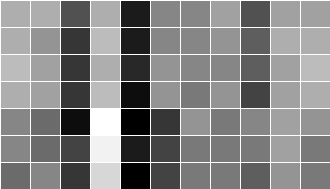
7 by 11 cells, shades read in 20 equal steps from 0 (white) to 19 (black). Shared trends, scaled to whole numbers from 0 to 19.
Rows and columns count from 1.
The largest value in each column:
11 11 18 6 19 15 10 10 14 8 10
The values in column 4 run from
0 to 6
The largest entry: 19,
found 2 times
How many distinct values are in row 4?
8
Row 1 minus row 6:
-3 -5 -1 5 0 -5 -1 -3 3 0 -3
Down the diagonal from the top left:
6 8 15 5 19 14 10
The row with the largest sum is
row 7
